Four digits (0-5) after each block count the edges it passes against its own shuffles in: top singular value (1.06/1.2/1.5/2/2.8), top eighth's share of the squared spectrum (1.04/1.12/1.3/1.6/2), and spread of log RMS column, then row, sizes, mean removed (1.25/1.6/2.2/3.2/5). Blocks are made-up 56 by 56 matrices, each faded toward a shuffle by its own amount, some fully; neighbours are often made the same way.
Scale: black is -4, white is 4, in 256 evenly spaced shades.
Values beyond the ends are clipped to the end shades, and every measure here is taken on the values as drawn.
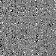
3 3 2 1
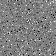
0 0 0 0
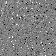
0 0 0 0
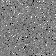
1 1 0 0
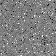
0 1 0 0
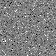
1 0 0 0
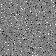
0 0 0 0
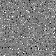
3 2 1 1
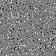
2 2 1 0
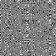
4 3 2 1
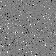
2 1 0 0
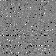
3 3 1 2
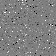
1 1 0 0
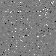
2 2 0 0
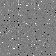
2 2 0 0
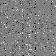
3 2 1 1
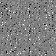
3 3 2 1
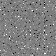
2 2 0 0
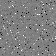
1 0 0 0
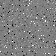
2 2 0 1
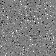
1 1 0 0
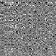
4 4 1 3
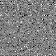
3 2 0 1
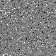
1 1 0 0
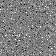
0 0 0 0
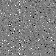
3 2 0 0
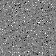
2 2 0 0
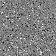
0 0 0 0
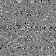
3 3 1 1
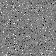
1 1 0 0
